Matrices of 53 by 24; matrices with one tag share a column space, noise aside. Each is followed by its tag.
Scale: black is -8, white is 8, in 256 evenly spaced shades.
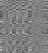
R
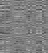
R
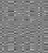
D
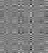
R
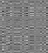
D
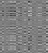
D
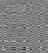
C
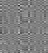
R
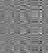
R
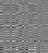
C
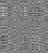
D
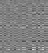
C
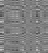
R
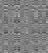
R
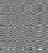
C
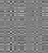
D
